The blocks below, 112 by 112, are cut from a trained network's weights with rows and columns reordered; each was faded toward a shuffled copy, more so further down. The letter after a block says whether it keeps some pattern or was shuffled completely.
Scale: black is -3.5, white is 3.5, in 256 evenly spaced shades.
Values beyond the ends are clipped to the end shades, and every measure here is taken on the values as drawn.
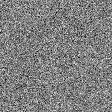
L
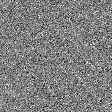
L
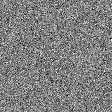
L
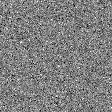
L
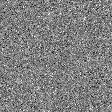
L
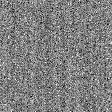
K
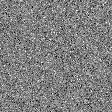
L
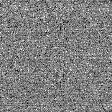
K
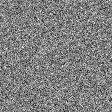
L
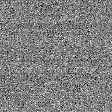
K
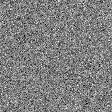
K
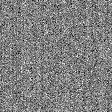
K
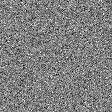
L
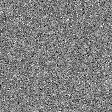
L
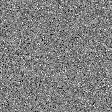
L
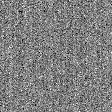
K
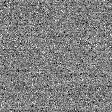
K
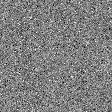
L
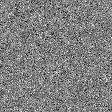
L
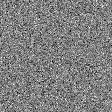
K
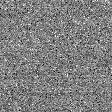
K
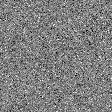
L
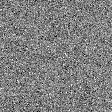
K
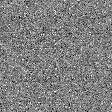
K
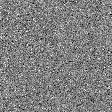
L
